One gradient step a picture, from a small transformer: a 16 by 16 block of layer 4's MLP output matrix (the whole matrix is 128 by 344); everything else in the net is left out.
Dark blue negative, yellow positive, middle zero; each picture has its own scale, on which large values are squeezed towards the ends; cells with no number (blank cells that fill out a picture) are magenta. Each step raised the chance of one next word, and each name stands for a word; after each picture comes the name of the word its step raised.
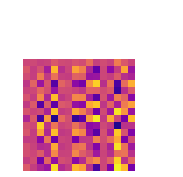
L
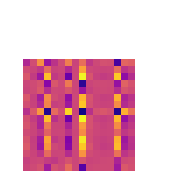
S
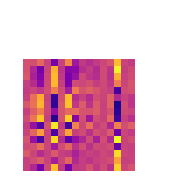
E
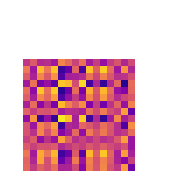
L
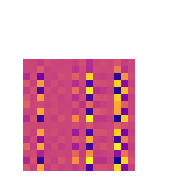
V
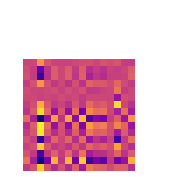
V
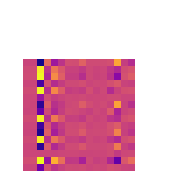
V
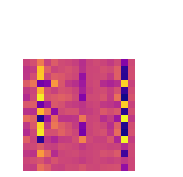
L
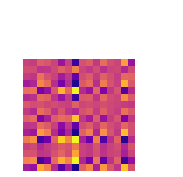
V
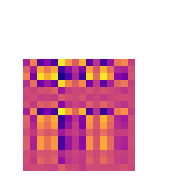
S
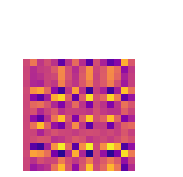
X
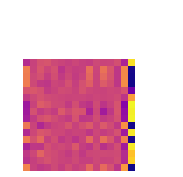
E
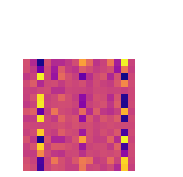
S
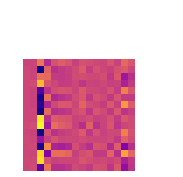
X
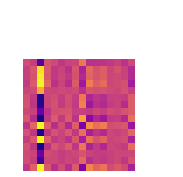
E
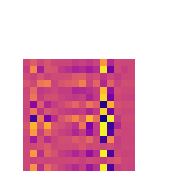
L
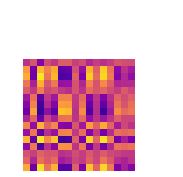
E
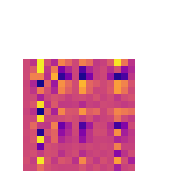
S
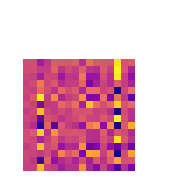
X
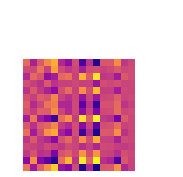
V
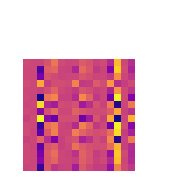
L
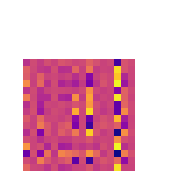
X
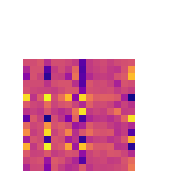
L
